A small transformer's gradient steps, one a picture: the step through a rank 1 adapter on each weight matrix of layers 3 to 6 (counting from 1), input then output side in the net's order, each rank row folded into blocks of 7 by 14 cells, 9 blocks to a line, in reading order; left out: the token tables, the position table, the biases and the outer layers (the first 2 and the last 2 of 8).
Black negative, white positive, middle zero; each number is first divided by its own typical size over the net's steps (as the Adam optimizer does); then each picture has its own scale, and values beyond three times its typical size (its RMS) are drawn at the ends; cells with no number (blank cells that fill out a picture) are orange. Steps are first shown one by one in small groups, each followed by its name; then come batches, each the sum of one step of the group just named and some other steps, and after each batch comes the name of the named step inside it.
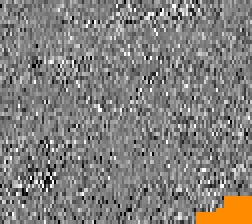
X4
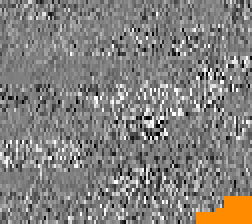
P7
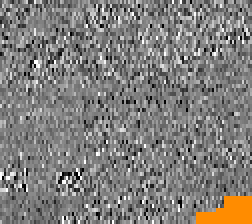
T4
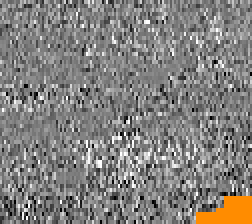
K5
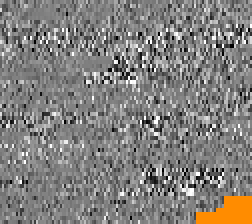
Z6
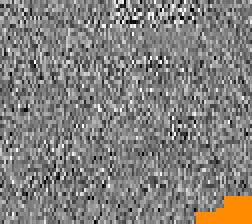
X4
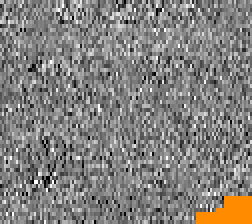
X4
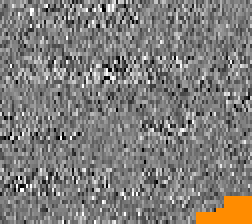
Z6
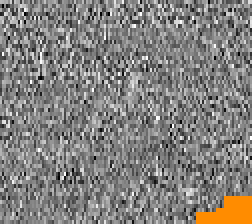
Z6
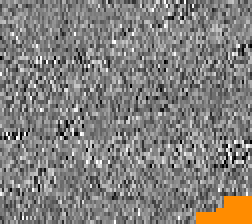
K5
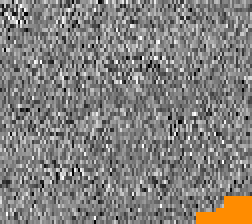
Z6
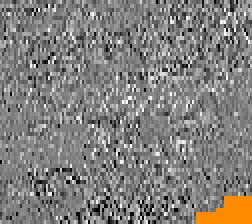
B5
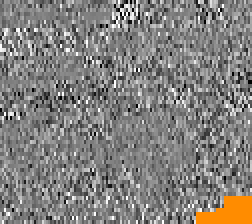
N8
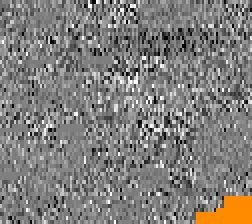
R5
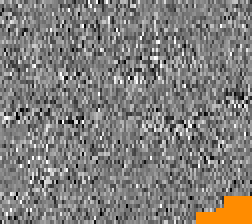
R5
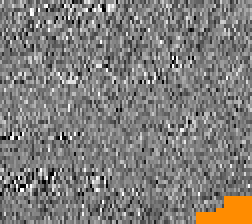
B5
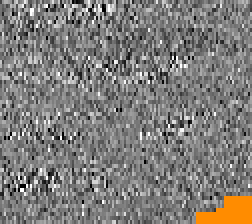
R5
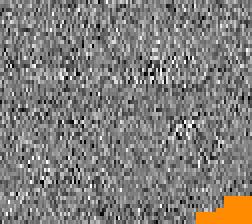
B5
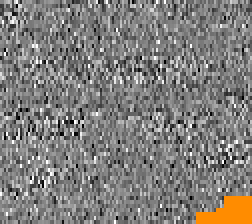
R5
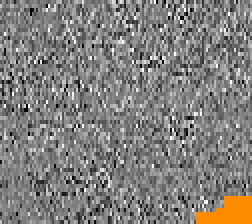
B5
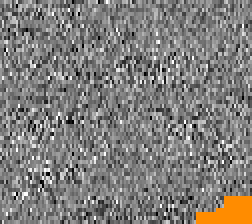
B5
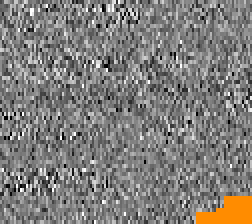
N8
